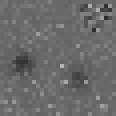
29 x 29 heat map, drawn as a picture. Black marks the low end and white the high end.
There are two dips. No overall slope runs across the table. The halves do not mirror each other. Values change most from cell to cell in the top right. An odd patch, rougher than its surroundings, sits in the top right.
